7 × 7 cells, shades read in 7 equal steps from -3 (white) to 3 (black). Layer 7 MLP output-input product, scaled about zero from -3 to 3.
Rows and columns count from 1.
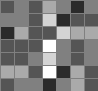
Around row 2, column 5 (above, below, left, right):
0 -2 -2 1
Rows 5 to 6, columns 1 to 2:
1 1 / -1 -1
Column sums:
5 0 5 -8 2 2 2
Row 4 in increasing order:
-3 0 0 1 1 1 1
